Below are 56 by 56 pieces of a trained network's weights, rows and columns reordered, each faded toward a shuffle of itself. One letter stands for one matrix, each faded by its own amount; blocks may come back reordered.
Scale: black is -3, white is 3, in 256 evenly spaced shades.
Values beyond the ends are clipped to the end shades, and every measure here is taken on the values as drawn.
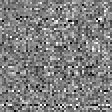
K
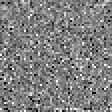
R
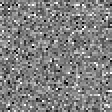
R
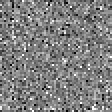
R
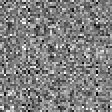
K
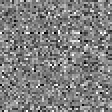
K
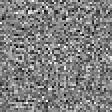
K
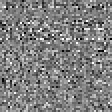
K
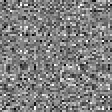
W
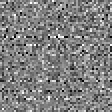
K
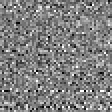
K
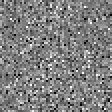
R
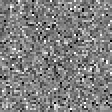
R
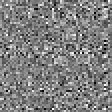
W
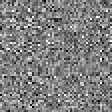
W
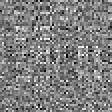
W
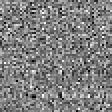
K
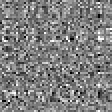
W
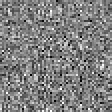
K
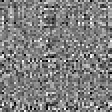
W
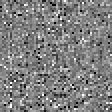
R
